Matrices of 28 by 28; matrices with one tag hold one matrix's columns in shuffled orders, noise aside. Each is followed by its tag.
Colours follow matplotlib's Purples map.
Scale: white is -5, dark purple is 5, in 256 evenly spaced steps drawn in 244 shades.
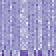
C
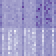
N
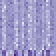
C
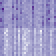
N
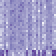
C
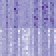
N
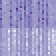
N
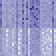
N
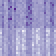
N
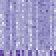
C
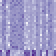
C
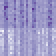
N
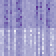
N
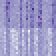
N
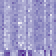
C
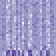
C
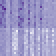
N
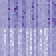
N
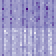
N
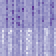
N
